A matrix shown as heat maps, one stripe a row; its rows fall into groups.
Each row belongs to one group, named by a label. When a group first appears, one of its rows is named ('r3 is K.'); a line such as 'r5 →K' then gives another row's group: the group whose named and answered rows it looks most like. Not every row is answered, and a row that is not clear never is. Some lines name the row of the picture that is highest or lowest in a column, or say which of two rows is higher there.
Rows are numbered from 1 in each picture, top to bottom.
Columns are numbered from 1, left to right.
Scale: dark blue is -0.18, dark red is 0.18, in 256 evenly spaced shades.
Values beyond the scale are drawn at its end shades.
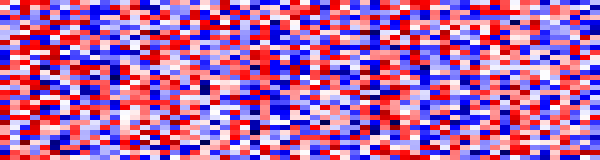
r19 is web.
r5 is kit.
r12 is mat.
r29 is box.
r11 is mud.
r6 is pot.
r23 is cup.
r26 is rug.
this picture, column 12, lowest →16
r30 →pot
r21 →mat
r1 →pot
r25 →cup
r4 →mat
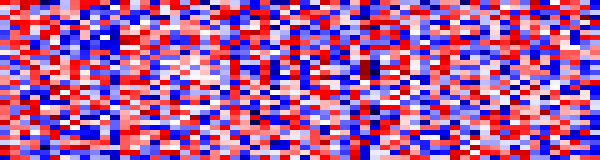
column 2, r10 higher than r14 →Yes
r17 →mat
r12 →mud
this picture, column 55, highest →23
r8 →mat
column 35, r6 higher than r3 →No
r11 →box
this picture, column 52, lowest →18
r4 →pot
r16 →rug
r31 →web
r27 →mat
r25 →rug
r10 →mud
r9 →web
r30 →rug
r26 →pot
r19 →web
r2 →kit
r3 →mud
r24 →web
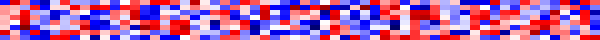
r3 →pot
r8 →mud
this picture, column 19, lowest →3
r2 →rug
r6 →kit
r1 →mat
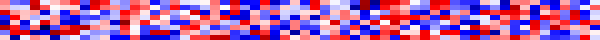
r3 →web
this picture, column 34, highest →5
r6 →rug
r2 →cup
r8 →pot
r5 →mat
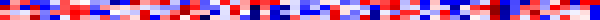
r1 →mat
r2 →rug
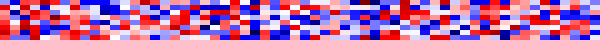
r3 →pot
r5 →kit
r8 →cup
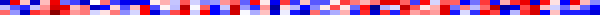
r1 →mud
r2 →kit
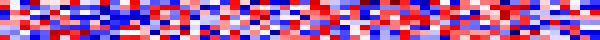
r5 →pot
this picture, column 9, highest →7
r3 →mud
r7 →kit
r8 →web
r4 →mud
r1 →rug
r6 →box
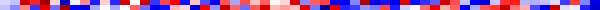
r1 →box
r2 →pot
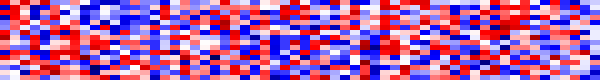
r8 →cup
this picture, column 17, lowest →1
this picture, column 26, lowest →8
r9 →rug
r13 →box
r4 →mud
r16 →box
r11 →mud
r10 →cup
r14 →kit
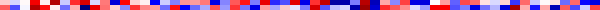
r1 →rug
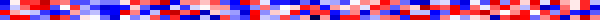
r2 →pot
